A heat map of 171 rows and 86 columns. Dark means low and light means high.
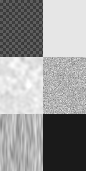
It is made of 3 by 2 panels. Panel 1,1: low, checkered. Panel 1,2: very high, flat. Panel 2,1: very high, blotchy, faint in contrast. Panel 2,2: high, fine-grained. Panel 3,1: high, streaked downward. Panel 3,2: very low, flat.
